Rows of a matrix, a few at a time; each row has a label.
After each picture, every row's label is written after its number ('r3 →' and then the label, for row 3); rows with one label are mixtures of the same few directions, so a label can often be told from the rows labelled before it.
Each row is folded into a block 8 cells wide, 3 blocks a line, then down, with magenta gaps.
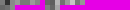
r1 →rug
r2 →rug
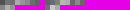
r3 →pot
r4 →pot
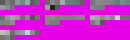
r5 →pot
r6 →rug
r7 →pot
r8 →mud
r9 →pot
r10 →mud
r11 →mud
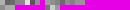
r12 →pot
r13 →rug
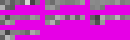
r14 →pot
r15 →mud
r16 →mud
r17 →rug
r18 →mud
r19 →rug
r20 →rug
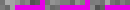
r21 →mud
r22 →pot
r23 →rug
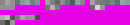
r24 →rug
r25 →rug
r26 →rug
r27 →mud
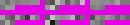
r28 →rug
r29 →mud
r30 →mud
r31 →rug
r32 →rug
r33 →pot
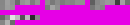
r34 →rug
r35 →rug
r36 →pot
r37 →mud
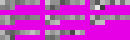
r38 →pot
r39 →pot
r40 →mud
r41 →rug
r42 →pot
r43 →pot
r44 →mud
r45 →pot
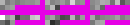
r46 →pot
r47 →mud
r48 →mud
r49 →pot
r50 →pot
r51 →pot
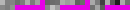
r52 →pot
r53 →pot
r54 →rug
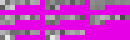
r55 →pot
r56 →mud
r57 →pot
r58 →rug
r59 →mud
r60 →mud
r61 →rug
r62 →rug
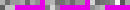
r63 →pot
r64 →rug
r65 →pot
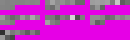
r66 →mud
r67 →mud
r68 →mud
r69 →mud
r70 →pot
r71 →pot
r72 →pot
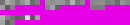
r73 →rug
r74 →mud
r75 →pot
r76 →pot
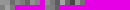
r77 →rug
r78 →rug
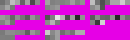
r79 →mud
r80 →pot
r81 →mud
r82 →rug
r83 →mud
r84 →mud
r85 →pot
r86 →pot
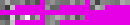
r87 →mud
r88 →pot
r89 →rug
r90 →rug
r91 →mud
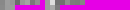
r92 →rug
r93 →rug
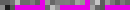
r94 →rug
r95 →rug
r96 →rug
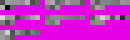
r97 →rug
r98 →mud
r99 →rug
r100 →pot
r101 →mud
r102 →mud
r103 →rug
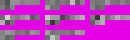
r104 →rug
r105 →pot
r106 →rug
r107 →rug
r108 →pot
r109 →rug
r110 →pot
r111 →rug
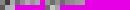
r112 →rug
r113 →rug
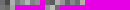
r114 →rug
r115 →mud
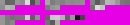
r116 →pot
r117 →pot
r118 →pot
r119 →pot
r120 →mud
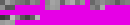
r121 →pot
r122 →rug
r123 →mud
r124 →mud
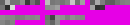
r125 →mud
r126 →pot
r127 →pot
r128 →pot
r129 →rug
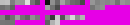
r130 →mud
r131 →pot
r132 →pot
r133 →rug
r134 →rug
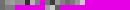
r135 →pot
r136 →mud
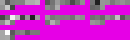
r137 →mud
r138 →mud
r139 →rug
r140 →mud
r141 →rug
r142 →pot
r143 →rug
